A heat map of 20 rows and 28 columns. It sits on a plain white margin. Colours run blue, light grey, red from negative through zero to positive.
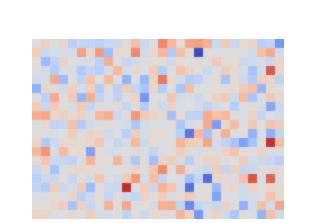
The texture is fine-grained noise. No overall slope runs across the table. Overall the values sit about 50% of the way up the scale. A few values lie far out on both sides of the bulk. Neither half mirrors the other. There is no seam.
